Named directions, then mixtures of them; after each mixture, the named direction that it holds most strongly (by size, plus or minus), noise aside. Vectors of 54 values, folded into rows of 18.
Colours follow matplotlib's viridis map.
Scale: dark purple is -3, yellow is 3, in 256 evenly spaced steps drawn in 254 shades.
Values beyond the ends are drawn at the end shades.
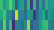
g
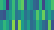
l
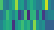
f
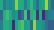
f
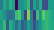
f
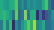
f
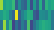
g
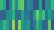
l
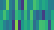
l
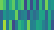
g
